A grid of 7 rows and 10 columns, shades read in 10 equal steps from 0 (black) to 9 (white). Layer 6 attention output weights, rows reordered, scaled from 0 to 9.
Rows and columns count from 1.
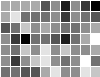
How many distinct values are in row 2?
6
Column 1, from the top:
6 6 3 5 5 5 4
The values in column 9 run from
2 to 9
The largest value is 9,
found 2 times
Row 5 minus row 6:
0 2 2 -2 0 0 3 0 -4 2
